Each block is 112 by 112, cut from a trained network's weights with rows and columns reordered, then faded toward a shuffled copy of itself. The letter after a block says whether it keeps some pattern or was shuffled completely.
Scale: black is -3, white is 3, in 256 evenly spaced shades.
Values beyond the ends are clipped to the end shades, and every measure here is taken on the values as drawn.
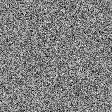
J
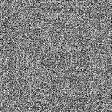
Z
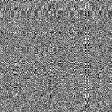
Z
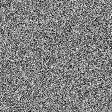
J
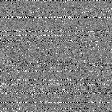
Z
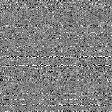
Z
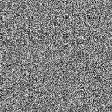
Z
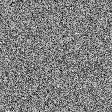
J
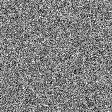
J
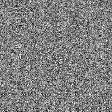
Z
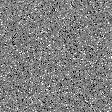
J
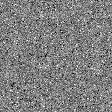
J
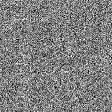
Z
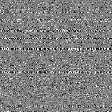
Z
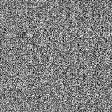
Z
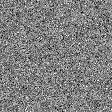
J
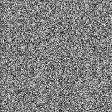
Z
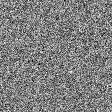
J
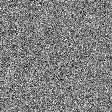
J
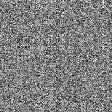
Z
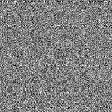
Z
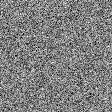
J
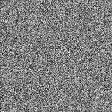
Z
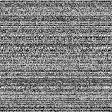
Z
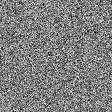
J
